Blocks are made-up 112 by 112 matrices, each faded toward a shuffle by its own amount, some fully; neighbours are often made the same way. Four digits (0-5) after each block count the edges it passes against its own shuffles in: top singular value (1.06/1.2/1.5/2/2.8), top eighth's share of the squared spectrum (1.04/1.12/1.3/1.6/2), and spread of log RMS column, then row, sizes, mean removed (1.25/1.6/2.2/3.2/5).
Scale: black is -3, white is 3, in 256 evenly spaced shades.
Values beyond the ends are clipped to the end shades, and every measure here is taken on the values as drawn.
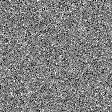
0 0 0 0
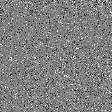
1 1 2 1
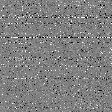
3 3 1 3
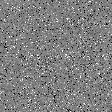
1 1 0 1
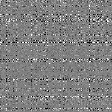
3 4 3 4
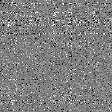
2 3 2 3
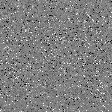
1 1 0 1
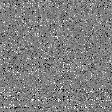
1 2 2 2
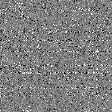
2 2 2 3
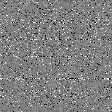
2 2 1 2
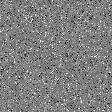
0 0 0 0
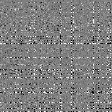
2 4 3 4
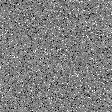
0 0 0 0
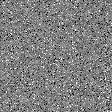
0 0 1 0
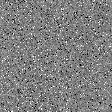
0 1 1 0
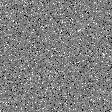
0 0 0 0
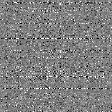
2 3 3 4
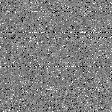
2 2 1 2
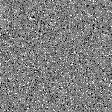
3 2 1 0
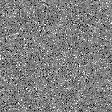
3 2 0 1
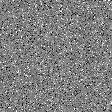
2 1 0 0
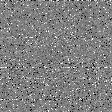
2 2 0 2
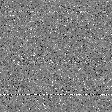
3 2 0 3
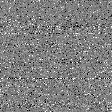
2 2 0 3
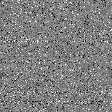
1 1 0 2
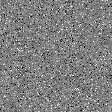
2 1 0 0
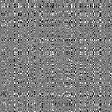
5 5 4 4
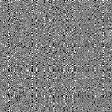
5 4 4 3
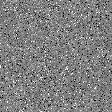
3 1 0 0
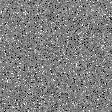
1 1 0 0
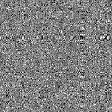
4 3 2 2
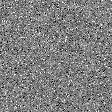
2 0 0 0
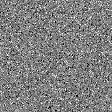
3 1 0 0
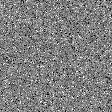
2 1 0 0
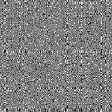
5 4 3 2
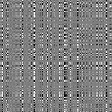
5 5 5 4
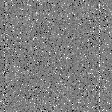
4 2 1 0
